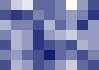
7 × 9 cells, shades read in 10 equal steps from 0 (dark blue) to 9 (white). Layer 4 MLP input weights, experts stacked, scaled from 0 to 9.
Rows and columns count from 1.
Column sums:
24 35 32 15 22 28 39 26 24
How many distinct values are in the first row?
7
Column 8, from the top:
5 4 1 5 6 2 3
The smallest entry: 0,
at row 6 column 5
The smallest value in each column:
2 1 2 1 0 3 2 1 1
